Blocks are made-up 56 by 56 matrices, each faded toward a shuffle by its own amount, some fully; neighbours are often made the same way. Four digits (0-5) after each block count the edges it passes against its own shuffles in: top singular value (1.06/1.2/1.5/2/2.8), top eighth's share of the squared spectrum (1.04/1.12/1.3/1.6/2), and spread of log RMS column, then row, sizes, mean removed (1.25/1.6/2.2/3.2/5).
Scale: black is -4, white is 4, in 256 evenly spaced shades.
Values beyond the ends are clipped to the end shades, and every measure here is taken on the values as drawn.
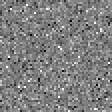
2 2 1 0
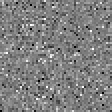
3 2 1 0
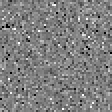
0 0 0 0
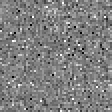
0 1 0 0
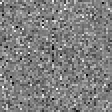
1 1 2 0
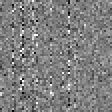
2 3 3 0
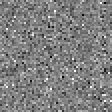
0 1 1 0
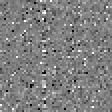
3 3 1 1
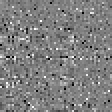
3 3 1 2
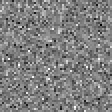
0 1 0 0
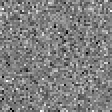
0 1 0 0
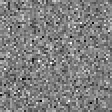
0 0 0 0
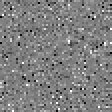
2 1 0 0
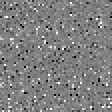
0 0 0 0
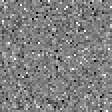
2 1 0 0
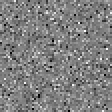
0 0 0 0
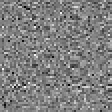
4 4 2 2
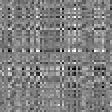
5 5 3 4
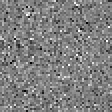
3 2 1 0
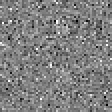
3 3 1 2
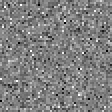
1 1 0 0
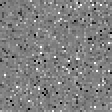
1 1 0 0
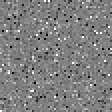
1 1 0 0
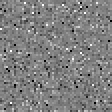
1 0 0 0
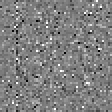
3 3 1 0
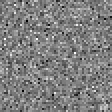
2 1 0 0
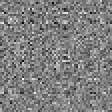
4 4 2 2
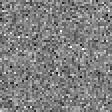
1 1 0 0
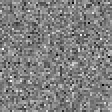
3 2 0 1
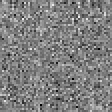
3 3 1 2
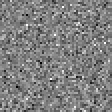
2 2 0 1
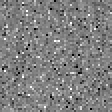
0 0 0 0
